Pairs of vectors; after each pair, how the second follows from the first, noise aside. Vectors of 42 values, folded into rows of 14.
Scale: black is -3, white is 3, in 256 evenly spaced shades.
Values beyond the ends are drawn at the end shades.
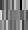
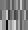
wrapped around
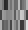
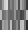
negated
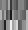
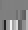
partly zeroed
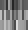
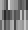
wrapped around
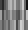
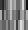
copied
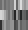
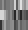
copied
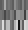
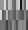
wrapped around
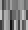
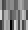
copied
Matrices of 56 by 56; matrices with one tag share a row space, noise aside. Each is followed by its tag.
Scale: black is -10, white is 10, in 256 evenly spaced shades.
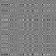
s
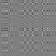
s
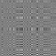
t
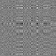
t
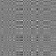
t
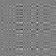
t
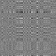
t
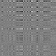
t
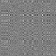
s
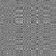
t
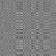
t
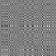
s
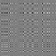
s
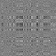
t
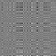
t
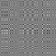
s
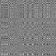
s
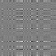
t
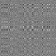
s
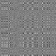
s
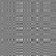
t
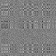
s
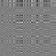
t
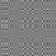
s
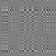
s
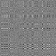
s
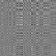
t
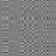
s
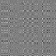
s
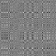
s
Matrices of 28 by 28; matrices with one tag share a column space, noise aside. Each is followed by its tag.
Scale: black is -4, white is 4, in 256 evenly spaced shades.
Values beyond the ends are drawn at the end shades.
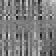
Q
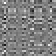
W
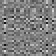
W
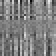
Q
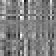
Q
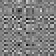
W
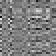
W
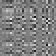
W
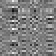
W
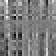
Q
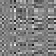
W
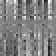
Q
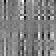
Q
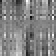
Q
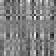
Q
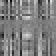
Q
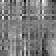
Q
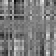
Q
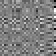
W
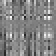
Q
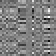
W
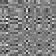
W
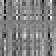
Q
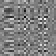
W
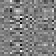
W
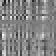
Q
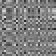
W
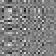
W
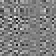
W
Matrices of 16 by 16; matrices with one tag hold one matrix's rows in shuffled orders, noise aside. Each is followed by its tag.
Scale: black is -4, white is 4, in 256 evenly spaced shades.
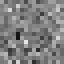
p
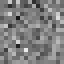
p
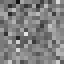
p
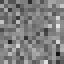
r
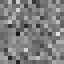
p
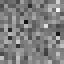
r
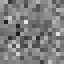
p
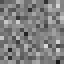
r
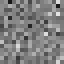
r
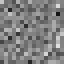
r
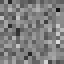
r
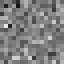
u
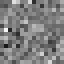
u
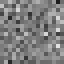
r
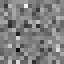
p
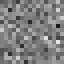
r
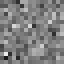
u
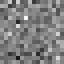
p
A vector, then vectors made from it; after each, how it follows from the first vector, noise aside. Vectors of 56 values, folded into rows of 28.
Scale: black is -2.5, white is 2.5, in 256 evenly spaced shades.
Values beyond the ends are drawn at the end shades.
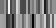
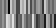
negated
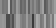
shrunk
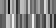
negated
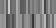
shrunk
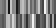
negated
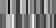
negated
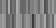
shrunk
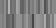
shrunk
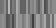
shrunk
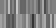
shrunk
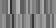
shrunk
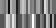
negated
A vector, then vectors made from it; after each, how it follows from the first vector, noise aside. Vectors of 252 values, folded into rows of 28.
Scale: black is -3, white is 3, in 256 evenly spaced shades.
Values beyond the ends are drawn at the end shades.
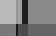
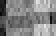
wrapped around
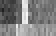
negated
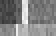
negated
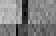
copied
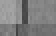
shrunk
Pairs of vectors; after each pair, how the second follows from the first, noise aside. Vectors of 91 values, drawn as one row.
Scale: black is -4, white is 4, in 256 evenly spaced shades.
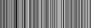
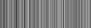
shrunk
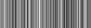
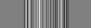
partly zeroed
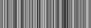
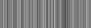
shrunk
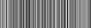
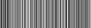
negated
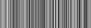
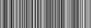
reversed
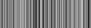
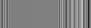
partly zeroed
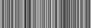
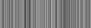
shrunk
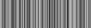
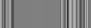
partly zeroed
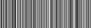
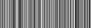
reversed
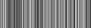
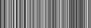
reversed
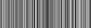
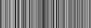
reversed
